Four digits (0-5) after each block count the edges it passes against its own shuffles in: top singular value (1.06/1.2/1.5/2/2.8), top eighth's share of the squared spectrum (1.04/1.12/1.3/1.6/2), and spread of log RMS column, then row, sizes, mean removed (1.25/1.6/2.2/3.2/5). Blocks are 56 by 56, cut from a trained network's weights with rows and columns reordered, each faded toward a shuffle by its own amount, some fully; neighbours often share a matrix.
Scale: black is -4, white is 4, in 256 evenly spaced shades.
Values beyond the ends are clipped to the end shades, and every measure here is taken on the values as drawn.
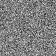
0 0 0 0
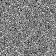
0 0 0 0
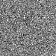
1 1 0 1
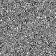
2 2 0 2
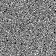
0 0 0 0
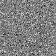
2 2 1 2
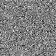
2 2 0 2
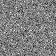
0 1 0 0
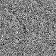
2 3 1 1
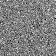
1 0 0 0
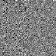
3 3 2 1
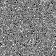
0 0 0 0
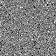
1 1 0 0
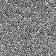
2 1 0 0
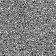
0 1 0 0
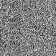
2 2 0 0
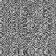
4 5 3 1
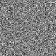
3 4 2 1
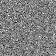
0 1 0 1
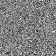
2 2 0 2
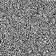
0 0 0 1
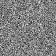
1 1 0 0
